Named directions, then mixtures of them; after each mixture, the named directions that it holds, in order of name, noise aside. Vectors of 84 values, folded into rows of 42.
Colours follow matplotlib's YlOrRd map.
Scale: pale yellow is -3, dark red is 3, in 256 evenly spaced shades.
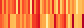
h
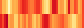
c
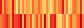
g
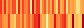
h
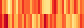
c, g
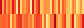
g, h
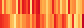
c, h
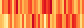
c, g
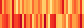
g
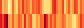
c, g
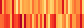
g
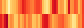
c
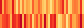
g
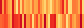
g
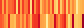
h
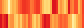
c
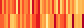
h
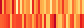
g, h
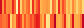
g, h
